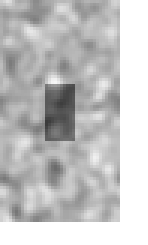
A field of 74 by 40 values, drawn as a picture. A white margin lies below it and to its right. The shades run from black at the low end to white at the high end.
Average level on the scale: 70%. Stripes: none. Ninth with the highest average: bottom right. Ninth with the lowest average: centre. Histogram: skewed, a long tail of low values. Odd patch: lower, in the centre. Slope: none. Roughest part: centre.
